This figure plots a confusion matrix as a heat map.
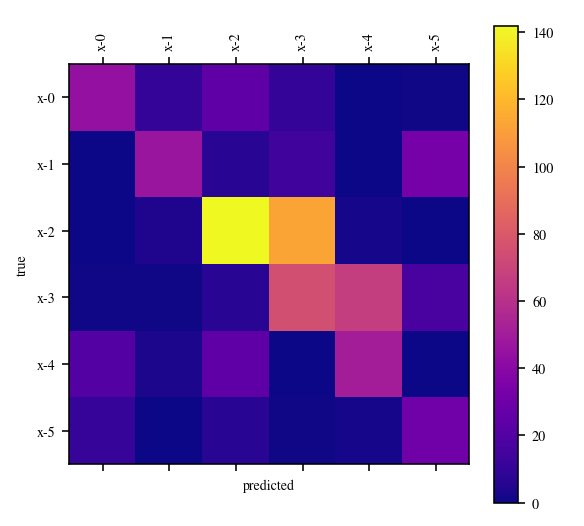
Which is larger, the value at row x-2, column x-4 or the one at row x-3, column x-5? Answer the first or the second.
the second
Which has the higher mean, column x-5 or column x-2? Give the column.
x-2
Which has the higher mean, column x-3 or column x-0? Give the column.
x-3
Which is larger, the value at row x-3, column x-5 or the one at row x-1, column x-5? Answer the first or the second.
the second
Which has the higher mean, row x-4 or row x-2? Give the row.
x-2
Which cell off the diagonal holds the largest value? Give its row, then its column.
x-2, x-3
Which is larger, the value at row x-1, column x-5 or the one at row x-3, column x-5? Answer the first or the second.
the first
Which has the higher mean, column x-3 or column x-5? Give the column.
x-3
